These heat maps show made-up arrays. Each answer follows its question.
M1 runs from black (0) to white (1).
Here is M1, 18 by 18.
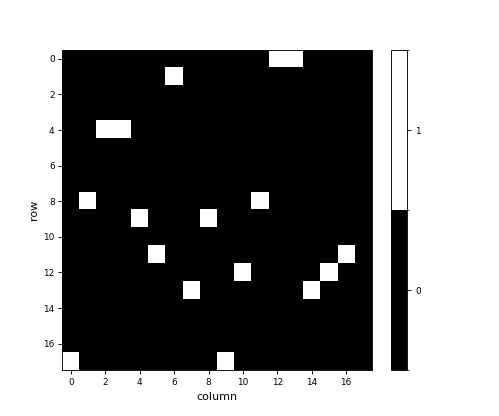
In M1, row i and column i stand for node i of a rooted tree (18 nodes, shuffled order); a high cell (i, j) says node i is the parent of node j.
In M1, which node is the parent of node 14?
13
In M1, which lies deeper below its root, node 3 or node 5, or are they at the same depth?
node 5
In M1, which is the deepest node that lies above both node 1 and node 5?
8
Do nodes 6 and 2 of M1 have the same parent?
no
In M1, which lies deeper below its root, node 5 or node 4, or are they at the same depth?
node 5
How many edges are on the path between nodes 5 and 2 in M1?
5
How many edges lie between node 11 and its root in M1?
3
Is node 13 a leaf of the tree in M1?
no
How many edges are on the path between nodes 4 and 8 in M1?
2
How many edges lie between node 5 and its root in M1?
4
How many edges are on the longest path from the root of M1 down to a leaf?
4
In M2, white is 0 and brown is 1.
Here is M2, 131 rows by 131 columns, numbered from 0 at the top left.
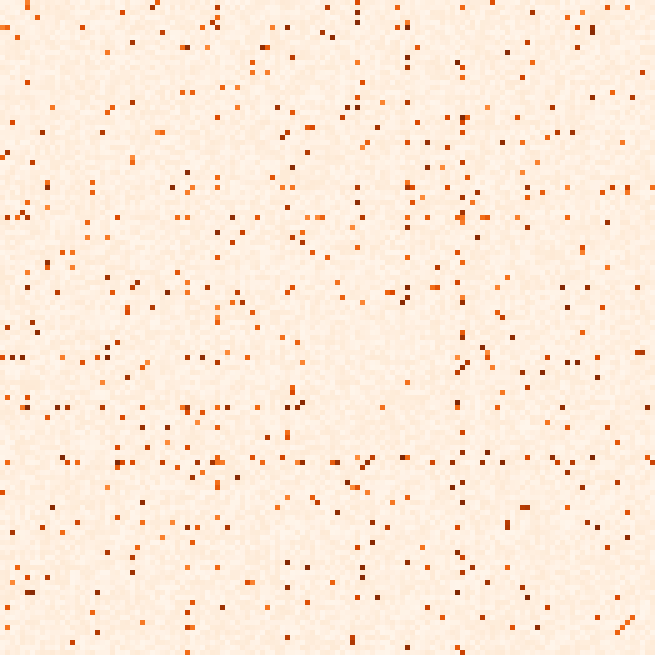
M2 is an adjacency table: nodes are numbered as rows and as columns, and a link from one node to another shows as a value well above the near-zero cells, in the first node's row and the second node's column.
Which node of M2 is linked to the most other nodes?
node 92
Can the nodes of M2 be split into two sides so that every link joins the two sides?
no
